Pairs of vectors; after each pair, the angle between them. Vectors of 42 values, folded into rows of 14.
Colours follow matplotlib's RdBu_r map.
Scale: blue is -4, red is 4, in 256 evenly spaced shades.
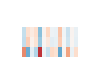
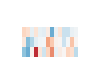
orthogonal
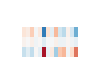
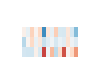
nearly parallel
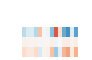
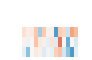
partly opposed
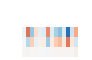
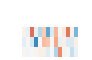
partly opposed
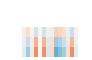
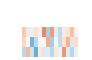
partly opposed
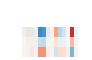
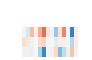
nearly opposite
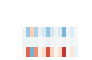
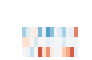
partly aligned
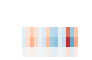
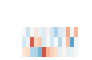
partly aligned
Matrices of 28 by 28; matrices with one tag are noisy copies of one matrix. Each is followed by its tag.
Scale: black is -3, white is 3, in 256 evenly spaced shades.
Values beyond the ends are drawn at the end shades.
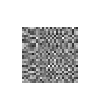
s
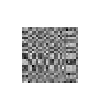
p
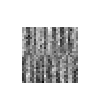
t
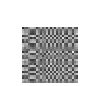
s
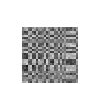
p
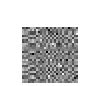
s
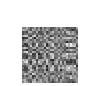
p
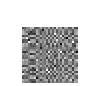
s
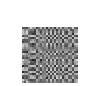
s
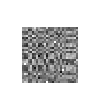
p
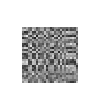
p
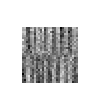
t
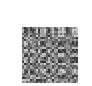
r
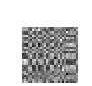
p
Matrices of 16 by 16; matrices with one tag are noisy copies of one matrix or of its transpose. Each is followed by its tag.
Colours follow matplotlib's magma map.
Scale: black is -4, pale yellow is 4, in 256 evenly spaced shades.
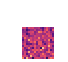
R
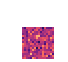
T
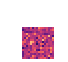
T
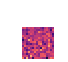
R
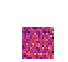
R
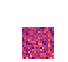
R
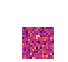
T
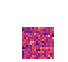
T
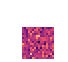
T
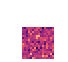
T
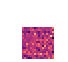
R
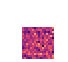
R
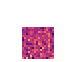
R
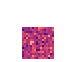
T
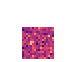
T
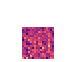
R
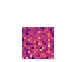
R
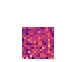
R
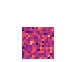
T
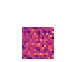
R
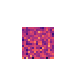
R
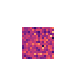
R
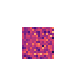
R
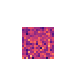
R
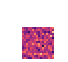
R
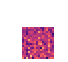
R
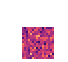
T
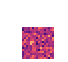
T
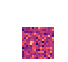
T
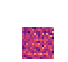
R
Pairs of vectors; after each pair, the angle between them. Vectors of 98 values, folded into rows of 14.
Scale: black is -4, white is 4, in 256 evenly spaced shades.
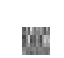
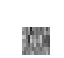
nearly opposite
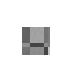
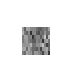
partly opposed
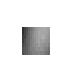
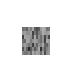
orthogonal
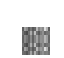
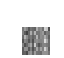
nearly parallel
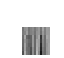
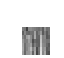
nearly opposite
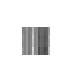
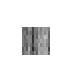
nearly opposite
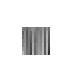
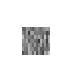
partly opposed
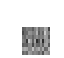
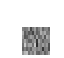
orthogonal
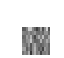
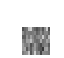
nearly parallel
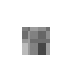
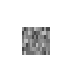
orthogonal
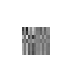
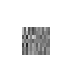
nearly opposite
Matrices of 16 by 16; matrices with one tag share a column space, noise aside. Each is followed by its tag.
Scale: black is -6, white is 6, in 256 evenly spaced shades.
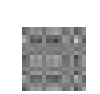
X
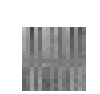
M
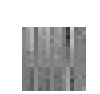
M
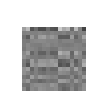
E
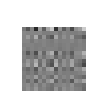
E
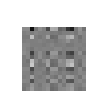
E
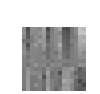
M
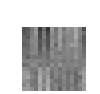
M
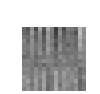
M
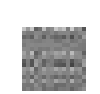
E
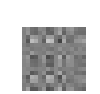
X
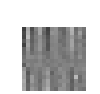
M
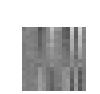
M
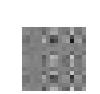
X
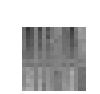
M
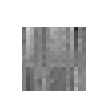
M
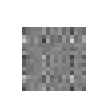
X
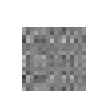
X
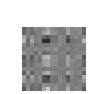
X
